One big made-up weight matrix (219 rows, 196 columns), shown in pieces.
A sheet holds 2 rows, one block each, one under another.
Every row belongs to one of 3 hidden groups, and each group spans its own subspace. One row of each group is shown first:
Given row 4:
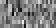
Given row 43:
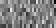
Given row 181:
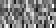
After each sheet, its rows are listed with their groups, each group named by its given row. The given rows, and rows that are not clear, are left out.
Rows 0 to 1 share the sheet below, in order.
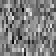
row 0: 181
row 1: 4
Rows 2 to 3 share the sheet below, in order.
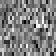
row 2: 181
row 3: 4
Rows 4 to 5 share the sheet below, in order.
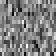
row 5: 4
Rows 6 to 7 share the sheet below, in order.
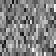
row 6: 4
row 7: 181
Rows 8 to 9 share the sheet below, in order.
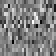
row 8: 4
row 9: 4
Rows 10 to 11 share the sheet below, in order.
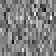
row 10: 181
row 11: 4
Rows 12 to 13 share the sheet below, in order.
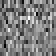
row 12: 181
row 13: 181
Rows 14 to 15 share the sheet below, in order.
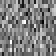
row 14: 181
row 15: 43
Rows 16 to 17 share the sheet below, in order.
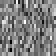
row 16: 181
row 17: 43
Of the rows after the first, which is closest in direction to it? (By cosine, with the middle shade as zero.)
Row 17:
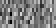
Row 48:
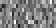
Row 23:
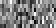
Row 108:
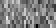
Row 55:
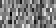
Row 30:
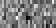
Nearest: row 55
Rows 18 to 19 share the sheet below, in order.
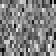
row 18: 43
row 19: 4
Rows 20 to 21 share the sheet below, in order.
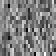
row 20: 181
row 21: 181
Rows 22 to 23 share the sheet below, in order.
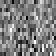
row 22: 4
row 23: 43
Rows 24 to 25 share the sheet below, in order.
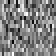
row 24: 181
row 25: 4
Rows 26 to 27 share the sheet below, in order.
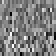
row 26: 43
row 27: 4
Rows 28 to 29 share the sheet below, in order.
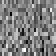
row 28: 43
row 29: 181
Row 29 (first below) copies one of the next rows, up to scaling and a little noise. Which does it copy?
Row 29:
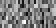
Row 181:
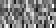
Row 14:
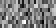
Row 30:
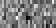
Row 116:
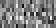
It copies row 14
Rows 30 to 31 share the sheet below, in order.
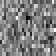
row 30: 181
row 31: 43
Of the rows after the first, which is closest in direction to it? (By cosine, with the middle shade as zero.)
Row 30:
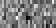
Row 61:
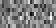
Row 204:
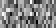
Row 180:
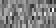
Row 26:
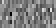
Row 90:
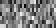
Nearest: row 204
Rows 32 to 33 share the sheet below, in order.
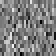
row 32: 181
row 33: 4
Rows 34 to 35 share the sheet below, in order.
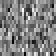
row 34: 181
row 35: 4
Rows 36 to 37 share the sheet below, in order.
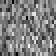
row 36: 4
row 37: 181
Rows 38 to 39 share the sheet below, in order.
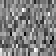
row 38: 181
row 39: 43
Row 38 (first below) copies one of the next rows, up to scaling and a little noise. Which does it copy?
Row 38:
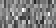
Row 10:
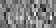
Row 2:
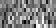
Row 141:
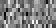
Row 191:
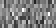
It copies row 191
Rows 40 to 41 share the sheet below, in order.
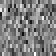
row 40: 43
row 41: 181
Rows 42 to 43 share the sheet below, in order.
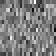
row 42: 43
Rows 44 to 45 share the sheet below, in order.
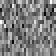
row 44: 43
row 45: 4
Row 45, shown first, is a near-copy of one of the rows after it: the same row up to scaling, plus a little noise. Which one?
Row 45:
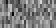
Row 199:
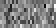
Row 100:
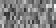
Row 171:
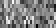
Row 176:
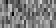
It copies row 176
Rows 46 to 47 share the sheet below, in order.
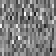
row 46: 181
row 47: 4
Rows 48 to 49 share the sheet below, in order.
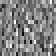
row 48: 43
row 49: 181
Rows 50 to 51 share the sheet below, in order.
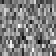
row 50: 43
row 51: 181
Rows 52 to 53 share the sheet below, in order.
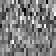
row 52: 181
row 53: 4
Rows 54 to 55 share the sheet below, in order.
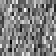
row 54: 4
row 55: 43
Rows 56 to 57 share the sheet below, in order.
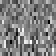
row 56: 181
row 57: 181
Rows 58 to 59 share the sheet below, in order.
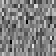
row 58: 181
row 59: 43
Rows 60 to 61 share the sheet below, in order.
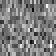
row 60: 43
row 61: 181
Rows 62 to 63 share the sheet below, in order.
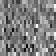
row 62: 4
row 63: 4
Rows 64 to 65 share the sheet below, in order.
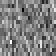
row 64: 181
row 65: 43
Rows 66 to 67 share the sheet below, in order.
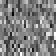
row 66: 4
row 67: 4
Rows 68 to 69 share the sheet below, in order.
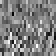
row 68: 4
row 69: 4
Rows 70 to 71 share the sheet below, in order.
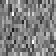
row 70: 4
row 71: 4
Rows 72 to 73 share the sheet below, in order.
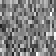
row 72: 43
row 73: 4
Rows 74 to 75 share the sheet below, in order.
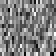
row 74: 43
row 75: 4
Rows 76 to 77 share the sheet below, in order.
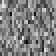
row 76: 43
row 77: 181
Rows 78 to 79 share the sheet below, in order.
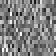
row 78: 43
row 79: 181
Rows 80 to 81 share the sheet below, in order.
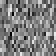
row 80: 4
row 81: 4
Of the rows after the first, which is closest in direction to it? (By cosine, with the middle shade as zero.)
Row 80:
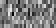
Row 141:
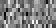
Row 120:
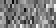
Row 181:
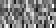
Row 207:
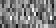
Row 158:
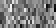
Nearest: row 158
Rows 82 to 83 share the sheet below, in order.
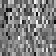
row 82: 181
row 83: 181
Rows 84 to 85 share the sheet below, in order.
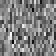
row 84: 43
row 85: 4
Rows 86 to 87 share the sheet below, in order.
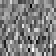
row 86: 43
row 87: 181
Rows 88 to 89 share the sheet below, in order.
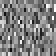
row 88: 4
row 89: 43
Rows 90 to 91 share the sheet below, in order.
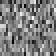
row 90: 43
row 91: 4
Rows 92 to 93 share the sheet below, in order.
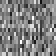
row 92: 43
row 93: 43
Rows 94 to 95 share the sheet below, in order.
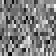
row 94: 4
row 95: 181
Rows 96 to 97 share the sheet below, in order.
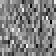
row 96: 43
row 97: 4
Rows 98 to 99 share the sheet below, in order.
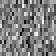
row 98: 181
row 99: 181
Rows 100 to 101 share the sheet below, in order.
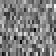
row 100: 4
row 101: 43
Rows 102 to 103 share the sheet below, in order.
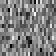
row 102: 43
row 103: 181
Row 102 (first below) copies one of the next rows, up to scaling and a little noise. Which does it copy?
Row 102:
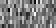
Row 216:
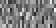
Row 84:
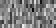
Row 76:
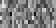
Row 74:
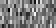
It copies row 74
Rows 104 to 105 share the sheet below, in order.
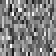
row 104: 4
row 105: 181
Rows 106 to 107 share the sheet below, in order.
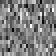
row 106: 43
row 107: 4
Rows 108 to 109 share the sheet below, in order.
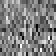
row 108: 4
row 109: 43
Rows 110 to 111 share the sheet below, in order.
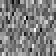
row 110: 4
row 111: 43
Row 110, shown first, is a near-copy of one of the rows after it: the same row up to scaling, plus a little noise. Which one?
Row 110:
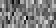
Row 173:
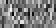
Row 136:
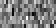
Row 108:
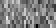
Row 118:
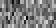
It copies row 118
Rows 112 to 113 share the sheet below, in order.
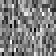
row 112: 181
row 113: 43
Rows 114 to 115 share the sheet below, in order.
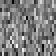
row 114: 4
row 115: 181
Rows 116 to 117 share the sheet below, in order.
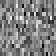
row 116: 181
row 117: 181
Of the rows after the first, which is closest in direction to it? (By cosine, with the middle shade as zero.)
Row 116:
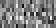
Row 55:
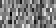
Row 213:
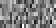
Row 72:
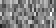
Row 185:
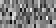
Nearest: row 72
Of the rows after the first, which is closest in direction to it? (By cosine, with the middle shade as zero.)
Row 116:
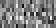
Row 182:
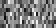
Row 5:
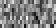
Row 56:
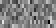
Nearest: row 182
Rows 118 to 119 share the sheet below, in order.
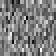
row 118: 4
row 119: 4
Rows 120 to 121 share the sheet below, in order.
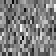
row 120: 4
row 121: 43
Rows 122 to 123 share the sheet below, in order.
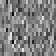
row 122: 4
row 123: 4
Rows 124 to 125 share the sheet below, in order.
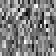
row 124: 181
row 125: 181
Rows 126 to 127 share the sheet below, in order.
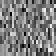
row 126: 43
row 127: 181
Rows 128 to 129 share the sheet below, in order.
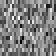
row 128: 4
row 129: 43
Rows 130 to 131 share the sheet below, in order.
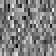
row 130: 181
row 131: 181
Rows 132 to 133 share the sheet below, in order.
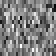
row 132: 4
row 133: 181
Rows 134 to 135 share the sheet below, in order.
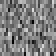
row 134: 43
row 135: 4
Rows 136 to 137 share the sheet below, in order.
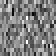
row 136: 4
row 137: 181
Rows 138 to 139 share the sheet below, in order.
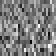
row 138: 181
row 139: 181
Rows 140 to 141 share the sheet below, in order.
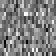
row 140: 181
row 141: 181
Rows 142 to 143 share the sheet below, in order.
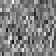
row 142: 4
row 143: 4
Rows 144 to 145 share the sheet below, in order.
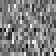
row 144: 43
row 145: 4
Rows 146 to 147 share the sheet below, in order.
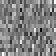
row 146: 43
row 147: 43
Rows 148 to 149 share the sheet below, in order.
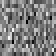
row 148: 181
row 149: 4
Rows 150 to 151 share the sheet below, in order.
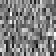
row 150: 43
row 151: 4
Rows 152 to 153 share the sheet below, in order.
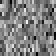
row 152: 43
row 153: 4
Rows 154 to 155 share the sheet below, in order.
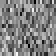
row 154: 43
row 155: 181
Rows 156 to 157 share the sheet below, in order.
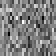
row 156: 181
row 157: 181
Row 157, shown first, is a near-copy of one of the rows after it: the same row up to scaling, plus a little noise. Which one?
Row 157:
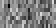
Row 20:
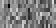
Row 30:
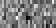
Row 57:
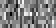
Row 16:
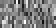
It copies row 20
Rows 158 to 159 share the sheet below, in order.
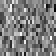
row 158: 4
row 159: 43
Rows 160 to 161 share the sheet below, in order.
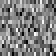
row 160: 43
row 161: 181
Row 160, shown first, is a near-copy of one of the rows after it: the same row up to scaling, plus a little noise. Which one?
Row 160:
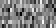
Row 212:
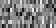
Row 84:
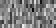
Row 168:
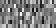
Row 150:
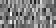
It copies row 212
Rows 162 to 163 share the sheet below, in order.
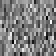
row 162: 43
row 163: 4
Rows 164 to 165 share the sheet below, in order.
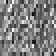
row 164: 4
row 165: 4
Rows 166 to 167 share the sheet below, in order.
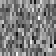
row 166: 43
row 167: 181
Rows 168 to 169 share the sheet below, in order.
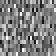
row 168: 43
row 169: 181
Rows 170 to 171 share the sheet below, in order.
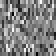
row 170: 4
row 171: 4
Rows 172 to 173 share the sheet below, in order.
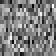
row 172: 43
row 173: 4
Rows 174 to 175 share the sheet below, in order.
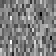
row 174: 181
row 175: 43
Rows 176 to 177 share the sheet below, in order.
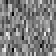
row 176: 4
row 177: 181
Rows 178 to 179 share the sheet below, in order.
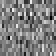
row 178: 181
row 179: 43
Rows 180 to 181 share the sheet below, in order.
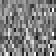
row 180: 43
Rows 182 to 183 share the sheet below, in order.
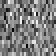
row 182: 181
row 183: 4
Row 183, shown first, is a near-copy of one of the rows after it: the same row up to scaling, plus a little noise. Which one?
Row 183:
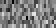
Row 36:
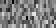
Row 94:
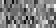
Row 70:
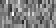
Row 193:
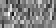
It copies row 36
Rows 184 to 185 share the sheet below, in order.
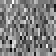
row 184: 4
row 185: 43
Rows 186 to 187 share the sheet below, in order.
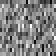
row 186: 43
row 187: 43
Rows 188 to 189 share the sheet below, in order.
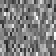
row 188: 4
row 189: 4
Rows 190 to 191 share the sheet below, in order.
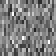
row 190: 4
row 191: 181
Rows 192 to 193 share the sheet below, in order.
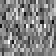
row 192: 181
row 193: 4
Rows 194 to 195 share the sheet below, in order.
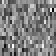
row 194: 43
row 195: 181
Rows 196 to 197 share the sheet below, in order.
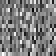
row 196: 43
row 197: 43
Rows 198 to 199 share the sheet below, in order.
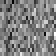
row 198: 4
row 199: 4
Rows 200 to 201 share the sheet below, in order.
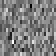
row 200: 43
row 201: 4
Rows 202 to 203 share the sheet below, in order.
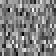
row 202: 43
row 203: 181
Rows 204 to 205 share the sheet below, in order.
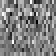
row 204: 181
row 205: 4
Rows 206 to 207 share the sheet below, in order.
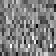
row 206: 4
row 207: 181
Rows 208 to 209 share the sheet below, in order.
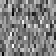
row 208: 4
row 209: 4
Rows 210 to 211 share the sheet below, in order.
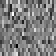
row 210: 4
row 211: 181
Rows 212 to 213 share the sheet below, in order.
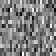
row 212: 43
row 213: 43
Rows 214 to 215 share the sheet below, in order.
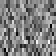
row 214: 181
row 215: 181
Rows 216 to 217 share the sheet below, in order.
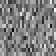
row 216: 43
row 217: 4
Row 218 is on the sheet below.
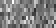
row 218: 4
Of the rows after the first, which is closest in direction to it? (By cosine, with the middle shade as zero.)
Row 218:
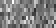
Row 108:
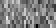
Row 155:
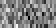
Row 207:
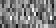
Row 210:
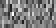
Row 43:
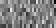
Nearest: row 108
